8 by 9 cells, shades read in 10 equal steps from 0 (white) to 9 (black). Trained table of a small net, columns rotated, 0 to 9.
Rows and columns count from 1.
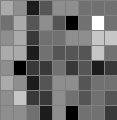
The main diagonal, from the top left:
3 3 7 5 5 4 6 5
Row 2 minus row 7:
1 1 -1 -3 2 4 -1 -5 -1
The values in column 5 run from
4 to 6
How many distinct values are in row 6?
5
